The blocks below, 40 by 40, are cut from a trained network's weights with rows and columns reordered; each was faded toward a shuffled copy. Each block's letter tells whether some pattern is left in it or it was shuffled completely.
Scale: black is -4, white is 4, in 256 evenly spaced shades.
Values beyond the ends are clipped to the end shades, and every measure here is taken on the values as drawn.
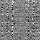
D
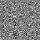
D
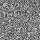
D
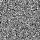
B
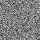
B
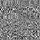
D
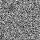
B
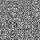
D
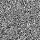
B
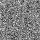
B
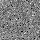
B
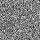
B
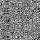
D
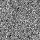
B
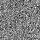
B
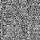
D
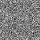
D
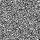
B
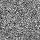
B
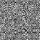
D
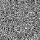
D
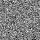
B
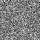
B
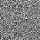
D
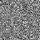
D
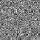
D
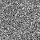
B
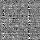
D
